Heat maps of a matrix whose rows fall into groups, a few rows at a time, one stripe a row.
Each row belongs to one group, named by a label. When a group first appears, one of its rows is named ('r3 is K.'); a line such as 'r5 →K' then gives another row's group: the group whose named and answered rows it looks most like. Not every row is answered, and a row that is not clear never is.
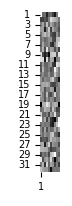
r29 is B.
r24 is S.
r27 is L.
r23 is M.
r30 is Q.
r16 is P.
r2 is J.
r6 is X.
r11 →X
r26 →J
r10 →P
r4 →L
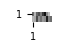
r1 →M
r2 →P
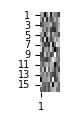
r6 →S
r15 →Q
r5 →L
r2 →S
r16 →B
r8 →Q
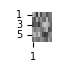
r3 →J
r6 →X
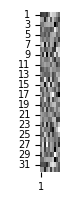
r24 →M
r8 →X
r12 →J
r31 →J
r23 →S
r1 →J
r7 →P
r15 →L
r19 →B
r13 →X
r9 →S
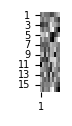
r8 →B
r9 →P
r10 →J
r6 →M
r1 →M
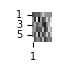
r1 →J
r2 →S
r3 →M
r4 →X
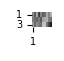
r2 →B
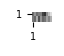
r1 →M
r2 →S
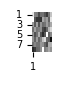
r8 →J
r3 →S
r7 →X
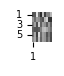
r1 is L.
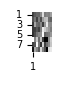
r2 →B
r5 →J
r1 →J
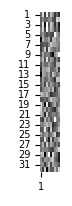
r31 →L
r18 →J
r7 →J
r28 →M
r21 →P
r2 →X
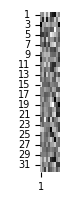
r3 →B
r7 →B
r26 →P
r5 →J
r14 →X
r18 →P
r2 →S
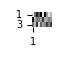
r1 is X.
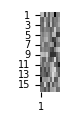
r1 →P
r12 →B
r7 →P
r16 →B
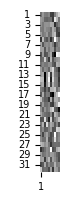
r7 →Q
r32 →Q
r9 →X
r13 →L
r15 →L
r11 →X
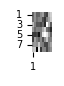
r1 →X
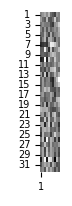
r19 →S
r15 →M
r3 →M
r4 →S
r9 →J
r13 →S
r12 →B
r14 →M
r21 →L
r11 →S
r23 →L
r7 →J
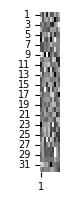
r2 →Q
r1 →S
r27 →L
